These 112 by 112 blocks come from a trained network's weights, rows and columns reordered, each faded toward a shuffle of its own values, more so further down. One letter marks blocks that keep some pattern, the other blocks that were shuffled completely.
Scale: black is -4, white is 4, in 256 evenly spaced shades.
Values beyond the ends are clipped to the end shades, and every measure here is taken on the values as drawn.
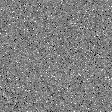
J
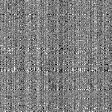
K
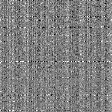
K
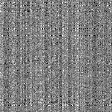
K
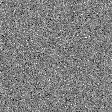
J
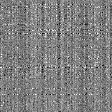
K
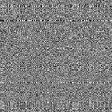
K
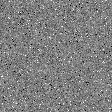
J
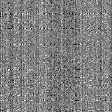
K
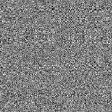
K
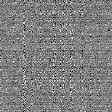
K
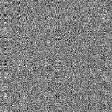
K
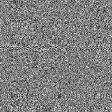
K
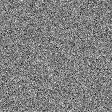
J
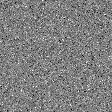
J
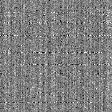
K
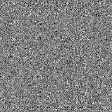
K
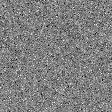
J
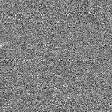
K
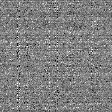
K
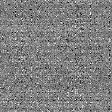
K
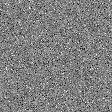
J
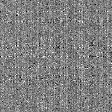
K
